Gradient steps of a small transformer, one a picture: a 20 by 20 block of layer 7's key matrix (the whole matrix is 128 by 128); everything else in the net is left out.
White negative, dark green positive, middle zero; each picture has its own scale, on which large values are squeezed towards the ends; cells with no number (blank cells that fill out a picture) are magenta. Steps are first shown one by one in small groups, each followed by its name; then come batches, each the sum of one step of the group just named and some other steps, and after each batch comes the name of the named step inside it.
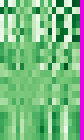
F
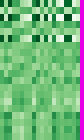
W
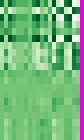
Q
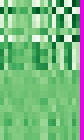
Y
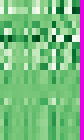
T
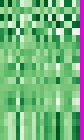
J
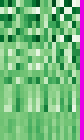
Q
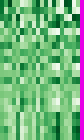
J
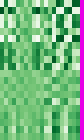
F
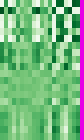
F
